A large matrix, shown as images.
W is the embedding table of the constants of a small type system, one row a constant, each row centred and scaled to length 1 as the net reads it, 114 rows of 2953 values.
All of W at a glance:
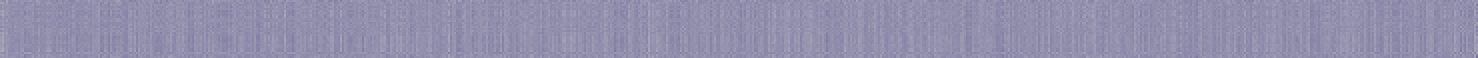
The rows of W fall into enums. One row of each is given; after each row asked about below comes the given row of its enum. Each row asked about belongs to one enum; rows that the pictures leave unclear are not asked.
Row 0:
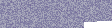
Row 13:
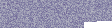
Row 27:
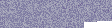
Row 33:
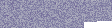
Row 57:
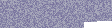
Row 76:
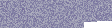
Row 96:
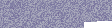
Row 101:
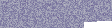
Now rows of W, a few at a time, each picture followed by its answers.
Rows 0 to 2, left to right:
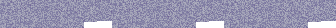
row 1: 0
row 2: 0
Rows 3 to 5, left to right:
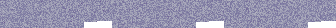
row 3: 27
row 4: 0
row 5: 76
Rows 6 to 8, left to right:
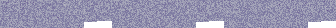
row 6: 101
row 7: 57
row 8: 27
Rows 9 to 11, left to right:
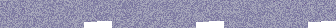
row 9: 76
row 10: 96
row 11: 27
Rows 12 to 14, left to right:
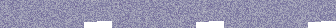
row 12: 33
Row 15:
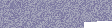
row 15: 96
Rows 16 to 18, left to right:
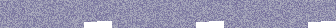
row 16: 76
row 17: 0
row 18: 33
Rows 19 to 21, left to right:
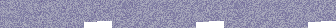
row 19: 27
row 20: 96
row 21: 96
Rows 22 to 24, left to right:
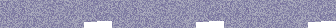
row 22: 76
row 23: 76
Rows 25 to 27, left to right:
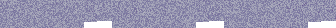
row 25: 57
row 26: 76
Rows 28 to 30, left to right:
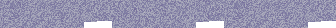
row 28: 96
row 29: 76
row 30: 96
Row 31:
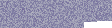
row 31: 76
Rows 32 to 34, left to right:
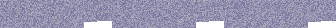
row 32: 76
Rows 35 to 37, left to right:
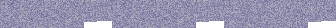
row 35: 33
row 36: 33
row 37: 27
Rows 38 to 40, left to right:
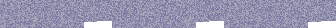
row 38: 0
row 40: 0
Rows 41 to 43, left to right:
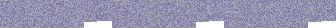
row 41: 76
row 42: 57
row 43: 27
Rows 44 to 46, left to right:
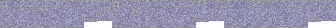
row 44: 33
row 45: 13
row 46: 96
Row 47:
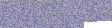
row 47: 101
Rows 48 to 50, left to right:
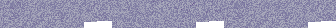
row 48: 96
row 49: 27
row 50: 96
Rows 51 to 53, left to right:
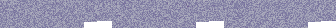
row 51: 57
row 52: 33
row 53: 96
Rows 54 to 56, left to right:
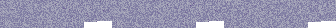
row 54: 27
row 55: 27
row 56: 57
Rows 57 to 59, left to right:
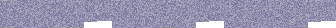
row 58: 76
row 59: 33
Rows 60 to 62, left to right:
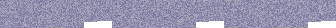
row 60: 27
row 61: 33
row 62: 57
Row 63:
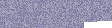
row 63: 27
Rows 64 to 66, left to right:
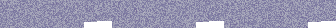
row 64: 57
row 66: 0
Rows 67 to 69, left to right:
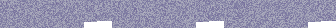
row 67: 57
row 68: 76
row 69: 96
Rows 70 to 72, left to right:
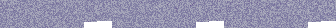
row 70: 57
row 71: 27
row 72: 101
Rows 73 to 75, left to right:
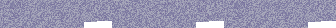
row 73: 96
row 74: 57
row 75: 96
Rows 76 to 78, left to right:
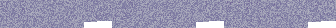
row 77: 96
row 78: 101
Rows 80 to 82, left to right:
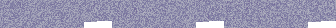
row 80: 96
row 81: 76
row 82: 101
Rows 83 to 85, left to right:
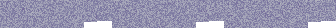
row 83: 76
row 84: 57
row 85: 33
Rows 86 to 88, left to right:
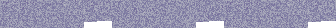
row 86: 101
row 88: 101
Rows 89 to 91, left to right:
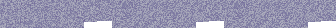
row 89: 0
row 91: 96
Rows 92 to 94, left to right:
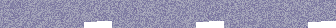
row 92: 96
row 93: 76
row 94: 0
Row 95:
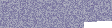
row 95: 101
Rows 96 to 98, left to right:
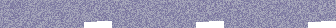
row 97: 57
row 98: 57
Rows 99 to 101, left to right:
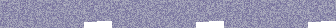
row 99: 101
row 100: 57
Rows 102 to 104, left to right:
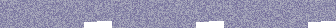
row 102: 57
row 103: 101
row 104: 33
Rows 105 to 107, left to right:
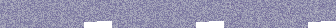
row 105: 0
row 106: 0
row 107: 13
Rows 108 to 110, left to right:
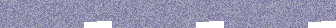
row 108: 57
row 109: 76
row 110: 27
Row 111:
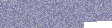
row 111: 57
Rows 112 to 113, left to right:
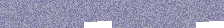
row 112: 27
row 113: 76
